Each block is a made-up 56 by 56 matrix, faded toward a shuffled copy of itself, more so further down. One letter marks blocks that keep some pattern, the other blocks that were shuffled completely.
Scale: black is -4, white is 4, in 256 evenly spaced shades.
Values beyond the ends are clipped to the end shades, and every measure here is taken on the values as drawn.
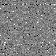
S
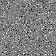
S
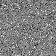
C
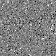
S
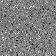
S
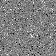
C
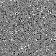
S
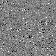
S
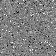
C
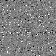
S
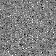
S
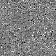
S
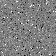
C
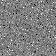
C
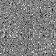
S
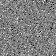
C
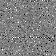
S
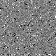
S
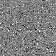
S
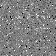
S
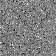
C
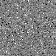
S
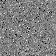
C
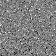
C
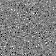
S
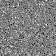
S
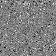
S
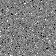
C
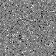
S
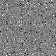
S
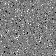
C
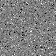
C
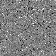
S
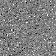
S
